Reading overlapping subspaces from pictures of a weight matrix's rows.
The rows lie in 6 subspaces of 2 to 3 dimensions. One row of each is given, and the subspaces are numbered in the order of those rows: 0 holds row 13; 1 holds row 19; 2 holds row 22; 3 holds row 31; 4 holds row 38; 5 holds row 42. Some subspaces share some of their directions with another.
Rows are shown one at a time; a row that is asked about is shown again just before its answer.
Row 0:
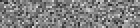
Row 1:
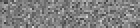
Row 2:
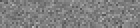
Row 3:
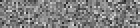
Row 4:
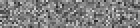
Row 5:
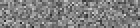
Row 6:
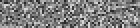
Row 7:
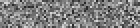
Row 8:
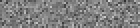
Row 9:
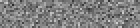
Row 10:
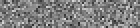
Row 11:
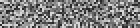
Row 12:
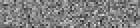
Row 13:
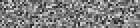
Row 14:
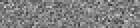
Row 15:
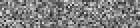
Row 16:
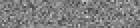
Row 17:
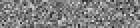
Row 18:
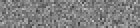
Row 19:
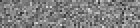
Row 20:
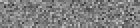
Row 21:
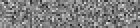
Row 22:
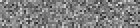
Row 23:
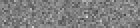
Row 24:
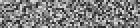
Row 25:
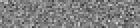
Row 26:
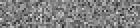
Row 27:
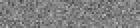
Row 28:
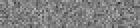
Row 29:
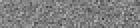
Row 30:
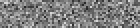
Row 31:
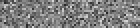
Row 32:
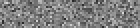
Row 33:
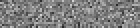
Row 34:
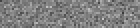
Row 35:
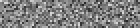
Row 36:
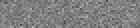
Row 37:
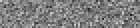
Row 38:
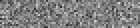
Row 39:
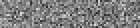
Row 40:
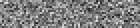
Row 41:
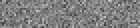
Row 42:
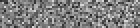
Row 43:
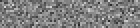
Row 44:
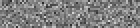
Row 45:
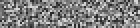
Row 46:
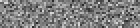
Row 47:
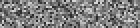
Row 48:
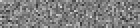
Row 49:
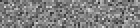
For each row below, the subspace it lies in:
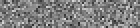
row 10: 2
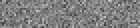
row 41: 2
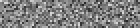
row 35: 4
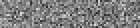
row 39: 1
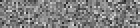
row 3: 2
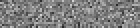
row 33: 4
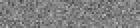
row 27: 3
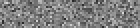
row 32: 2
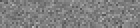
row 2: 3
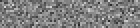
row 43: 0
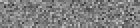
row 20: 0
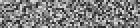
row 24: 4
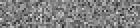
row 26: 4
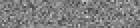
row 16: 5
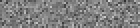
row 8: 2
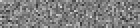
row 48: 4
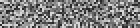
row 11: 4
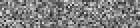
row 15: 3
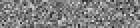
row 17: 5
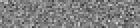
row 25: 5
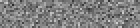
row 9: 3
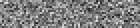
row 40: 2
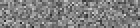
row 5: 3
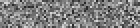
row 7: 0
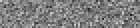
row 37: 1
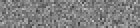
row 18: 2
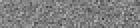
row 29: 1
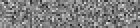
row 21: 1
